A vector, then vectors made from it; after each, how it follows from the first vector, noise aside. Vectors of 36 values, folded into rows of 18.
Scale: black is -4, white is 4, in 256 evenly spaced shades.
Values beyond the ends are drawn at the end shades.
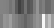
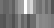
wrapped around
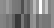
wrapped around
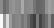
wrapped around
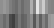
wrapped around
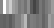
wrapped around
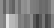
wrapped around
